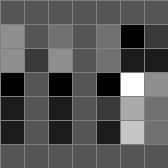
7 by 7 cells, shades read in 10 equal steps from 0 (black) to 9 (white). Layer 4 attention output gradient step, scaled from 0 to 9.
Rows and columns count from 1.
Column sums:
18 20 17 21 17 29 22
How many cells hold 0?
4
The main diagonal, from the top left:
3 3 5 3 2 7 3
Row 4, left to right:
0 3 0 3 0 9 5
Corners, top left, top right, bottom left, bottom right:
3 3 3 3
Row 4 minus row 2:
-5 0 -4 0 -4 9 3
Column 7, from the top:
3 2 1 5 4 4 3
